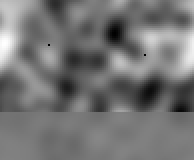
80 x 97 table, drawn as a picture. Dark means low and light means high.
There is no overall slope. There are two isolated cells, each far lower than the cells round it. The bottom part is calmer, past a seam about 70% of the way down.
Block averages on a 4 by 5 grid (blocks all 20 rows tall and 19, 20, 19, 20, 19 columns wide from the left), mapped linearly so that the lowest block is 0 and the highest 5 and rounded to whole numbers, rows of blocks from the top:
51123 | 42135 | 21100 | 32333
